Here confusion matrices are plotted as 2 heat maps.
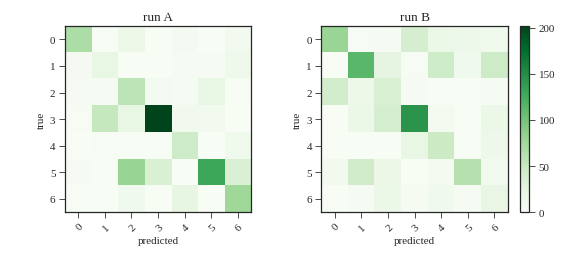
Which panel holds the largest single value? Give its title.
run A
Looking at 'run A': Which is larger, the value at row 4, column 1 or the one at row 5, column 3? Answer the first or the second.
the second
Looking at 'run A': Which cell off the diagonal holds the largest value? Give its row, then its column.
5, 2
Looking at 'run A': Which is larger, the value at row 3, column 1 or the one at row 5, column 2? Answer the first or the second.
the second
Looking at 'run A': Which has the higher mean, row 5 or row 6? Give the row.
5
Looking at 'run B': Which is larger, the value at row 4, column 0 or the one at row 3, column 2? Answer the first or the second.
the second
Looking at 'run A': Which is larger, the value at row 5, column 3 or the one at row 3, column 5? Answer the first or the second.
the first
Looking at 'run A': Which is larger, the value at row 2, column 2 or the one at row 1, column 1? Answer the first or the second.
the first
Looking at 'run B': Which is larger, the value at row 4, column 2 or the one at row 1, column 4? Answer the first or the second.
the second
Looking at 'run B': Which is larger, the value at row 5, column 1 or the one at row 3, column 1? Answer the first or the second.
the first
